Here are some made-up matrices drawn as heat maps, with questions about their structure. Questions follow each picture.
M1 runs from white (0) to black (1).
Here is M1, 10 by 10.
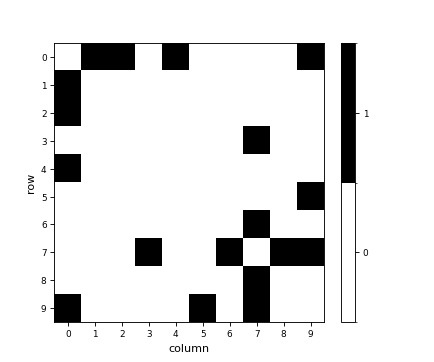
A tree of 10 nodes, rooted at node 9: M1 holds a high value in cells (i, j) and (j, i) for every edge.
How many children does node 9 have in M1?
3
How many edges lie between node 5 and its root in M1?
1
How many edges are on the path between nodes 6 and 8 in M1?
2
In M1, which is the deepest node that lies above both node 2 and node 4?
0
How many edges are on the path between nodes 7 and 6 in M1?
1
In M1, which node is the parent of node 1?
0
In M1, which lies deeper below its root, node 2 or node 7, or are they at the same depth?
node 2
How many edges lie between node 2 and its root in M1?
2
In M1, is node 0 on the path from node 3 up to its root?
no
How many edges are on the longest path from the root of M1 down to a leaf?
2
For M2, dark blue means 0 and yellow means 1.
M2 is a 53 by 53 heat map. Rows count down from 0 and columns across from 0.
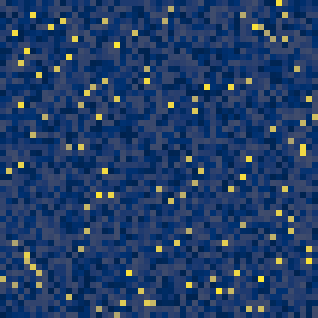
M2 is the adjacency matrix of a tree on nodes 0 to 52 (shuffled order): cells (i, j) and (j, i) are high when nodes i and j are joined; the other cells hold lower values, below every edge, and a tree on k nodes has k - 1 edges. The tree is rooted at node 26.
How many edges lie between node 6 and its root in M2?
3
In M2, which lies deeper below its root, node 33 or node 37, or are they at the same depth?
the same depth
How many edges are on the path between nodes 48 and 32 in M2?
7
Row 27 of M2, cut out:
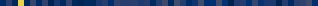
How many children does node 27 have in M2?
0
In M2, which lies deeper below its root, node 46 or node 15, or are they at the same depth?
the same depth
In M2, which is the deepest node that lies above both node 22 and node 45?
47
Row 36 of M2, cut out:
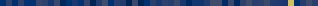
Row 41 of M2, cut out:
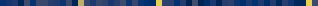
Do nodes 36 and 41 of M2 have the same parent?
no
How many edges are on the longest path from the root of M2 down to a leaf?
5
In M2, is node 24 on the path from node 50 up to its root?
yes
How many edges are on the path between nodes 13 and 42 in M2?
5
